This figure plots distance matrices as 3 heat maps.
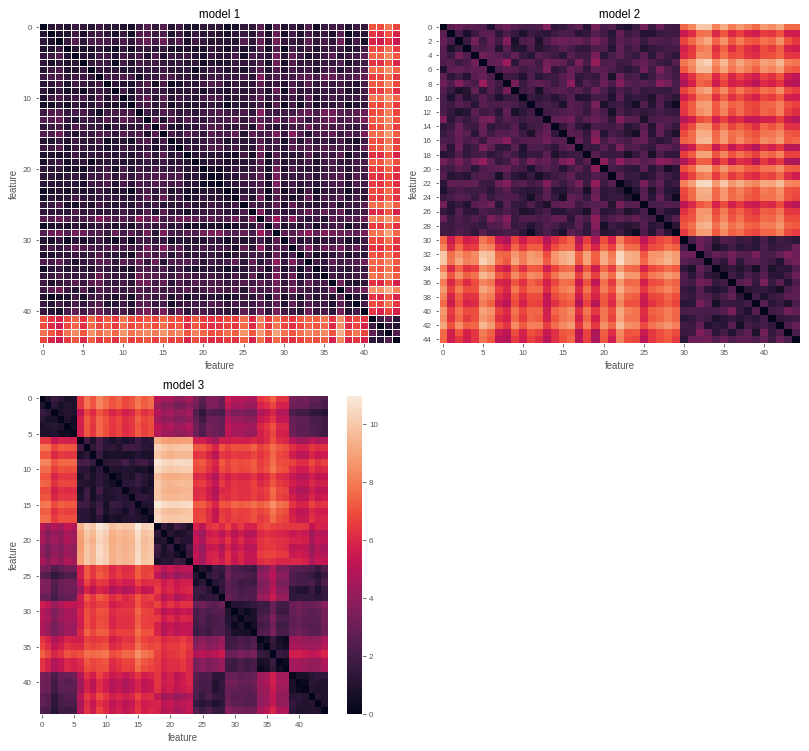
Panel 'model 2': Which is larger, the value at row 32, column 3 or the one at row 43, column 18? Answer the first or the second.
the first
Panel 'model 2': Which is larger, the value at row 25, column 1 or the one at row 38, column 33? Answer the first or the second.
the second
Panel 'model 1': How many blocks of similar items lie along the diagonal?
2
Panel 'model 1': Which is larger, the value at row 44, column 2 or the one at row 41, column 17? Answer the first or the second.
the second
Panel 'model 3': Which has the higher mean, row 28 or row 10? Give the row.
10
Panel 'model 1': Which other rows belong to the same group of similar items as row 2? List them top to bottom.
0, 1, 3, 4, 5, 6, 7, 8, 9, 10, 11, 12, 13, 14, 15, 16, 17, 18, 19, 20, 21, 22, 23, 24, 25, 26, 27, 28, 29, 30, 31, 32, 33, 34, 35, 36, 37, 38, 39, 40
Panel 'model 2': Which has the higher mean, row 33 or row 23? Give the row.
33
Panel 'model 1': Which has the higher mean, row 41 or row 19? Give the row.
41
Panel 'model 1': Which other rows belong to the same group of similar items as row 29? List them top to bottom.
0, 1, 2, 3, 4, 5, 6, 7, 8, 9, 10, 11, 12, 13, 14, 15, 16, 17, 18, 19, 20, 21, 22, 23, 24, 25, 26, 27, 28, 30, 31, 32, 33, 34, 35, 36, 37, 38, 39, 40
